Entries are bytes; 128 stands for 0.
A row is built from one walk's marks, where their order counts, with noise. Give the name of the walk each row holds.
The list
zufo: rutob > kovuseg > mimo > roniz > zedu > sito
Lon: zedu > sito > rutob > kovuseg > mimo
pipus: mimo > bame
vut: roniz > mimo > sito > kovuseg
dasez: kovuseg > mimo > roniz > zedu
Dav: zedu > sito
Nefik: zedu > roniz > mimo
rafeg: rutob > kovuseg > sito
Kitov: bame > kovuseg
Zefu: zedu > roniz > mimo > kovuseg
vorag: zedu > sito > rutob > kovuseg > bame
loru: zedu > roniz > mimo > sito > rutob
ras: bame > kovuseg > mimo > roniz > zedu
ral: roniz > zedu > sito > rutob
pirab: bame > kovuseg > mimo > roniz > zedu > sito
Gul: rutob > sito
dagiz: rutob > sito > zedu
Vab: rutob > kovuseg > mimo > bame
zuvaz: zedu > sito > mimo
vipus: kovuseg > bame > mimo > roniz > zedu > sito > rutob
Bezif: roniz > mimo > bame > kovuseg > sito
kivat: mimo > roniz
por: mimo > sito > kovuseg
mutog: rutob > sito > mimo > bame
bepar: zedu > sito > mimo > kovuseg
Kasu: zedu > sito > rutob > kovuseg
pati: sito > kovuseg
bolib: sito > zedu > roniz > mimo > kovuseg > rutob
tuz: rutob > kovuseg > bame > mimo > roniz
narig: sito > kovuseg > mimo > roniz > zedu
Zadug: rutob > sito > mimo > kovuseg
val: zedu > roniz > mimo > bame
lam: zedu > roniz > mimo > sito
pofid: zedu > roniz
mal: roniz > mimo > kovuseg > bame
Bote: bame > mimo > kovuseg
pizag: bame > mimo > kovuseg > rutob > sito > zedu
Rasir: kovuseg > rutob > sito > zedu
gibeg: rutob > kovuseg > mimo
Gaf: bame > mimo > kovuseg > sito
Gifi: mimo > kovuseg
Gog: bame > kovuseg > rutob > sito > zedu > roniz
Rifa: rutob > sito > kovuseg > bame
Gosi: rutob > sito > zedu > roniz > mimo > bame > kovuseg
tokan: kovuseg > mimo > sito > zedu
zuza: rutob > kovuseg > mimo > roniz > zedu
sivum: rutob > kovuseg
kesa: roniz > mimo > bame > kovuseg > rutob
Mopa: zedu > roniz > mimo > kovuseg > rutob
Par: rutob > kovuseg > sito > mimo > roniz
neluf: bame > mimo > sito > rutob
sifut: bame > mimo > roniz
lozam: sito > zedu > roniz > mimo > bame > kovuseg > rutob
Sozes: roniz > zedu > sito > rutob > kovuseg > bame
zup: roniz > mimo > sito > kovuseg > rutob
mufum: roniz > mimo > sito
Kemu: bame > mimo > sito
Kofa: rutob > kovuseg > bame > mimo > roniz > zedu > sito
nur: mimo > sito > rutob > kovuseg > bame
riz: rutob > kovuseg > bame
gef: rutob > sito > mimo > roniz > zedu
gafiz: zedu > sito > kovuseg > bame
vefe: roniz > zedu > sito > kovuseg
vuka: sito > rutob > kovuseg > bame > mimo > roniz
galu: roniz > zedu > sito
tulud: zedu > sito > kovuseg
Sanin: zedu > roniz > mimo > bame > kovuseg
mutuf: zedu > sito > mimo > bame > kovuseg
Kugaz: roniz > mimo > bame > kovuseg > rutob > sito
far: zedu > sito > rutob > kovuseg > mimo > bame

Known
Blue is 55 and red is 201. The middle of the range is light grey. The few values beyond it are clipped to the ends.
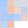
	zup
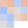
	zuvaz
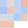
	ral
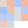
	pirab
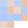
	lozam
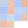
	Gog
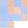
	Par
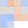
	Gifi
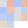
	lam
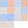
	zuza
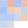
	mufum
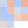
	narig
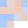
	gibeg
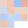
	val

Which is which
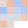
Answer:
galu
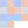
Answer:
tuz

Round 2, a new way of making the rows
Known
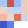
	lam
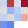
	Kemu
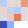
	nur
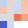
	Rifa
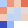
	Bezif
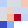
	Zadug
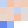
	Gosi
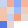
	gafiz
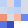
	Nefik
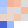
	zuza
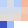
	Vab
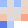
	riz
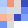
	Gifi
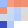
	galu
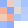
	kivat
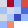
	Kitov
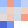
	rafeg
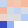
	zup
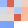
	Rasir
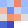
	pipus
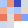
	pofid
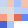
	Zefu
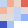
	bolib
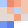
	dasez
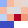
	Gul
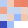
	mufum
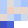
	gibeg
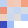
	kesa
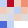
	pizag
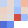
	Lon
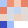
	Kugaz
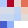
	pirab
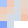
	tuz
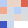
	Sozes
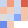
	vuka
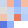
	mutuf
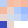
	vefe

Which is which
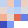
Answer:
Mopa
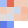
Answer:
Kofa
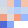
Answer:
Sanin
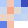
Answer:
sivum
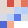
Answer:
Bote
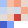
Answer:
gef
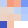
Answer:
por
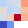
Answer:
mutog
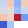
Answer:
bepar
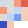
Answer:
mal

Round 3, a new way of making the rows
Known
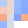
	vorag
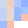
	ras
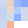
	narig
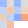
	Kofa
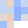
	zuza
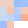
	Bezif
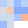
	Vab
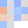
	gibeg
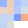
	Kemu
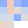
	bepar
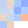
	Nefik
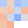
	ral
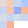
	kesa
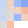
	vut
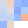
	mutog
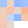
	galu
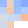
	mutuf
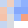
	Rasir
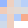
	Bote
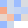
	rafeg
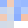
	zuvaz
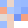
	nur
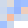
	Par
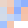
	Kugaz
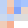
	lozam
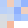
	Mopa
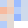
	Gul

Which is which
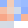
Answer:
Kasu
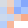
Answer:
Sanin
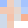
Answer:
Kitov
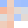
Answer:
pati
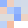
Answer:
neluf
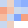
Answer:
Sozes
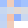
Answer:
Zadug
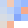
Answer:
zup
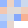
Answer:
Gaf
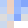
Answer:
lam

